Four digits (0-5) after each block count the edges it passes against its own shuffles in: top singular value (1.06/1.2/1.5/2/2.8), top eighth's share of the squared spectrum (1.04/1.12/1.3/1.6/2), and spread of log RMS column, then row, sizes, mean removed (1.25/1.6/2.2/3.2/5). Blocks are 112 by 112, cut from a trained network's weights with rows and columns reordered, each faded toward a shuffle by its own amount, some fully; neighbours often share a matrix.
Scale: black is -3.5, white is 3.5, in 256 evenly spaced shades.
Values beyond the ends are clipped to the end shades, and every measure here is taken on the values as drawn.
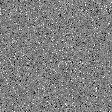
2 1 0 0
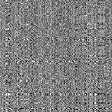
4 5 3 3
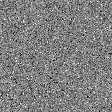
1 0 0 0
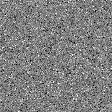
1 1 0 0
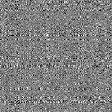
4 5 2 4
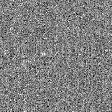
3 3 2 1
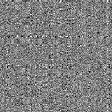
4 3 2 2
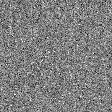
1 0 0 0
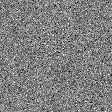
0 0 0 0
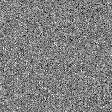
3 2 0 0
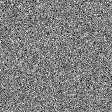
0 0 0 0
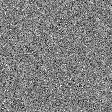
0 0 0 0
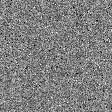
1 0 0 0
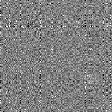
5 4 3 2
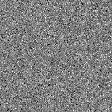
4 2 0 1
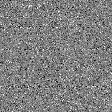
3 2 0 2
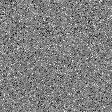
0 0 0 0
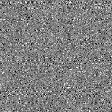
4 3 1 3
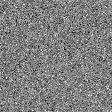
0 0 0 0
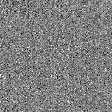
3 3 1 1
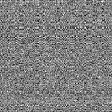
5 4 2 3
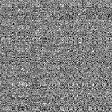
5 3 2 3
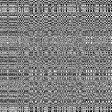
5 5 3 4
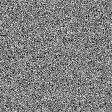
2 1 0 0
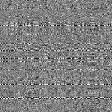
5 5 0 4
